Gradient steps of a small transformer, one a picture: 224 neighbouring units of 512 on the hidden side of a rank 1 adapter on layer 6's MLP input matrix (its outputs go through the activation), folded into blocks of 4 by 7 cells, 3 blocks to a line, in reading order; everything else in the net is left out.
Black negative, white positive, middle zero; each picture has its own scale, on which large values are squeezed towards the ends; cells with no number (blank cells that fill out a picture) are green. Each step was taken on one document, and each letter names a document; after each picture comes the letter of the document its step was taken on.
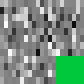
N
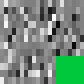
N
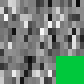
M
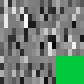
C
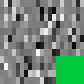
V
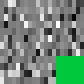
M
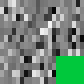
V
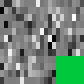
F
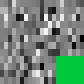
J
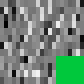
J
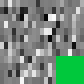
N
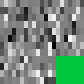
C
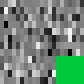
V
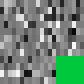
V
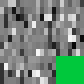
J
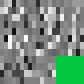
F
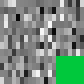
M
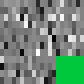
C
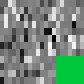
C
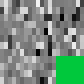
N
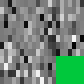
J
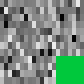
V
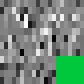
C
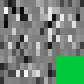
J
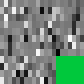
C
